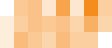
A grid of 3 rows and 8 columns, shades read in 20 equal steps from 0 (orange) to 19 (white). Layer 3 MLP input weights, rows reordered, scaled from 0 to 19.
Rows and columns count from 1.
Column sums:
51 29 28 37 21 38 17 42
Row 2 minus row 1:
-3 1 0 -5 5 -3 6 1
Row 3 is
16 8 10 12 8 11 11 19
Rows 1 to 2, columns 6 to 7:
15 0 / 12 6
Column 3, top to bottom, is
9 9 10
